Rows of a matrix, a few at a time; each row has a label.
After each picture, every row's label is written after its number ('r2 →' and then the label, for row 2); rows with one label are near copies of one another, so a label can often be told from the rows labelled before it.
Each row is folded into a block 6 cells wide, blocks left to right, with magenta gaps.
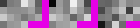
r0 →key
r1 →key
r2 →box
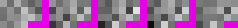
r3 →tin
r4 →box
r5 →box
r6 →box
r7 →box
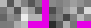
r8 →tin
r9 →box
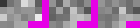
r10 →key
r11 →tin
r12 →tin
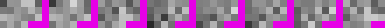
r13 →key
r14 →key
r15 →tin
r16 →box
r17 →box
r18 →box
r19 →box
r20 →tin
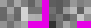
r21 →tin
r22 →box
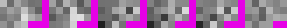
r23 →tin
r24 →tin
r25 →box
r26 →box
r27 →box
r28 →tin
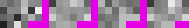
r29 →box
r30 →key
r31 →tin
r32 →key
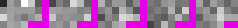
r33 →key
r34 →key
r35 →tin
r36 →box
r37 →tin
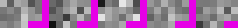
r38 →tin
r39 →box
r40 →key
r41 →tin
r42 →box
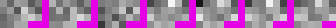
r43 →tin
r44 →tin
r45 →box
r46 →key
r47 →key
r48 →key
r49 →key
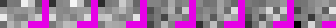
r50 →key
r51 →key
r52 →key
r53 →box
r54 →box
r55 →box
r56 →box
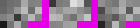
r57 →box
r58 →key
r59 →box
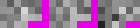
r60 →tin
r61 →tin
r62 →box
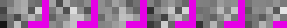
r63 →box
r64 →tin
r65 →tin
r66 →box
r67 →box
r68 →box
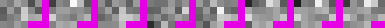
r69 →tin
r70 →key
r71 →tin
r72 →box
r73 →tin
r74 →key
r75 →key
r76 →key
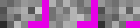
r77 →box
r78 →tin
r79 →box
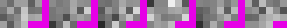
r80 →tin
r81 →box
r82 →box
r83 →key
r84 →box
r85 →tin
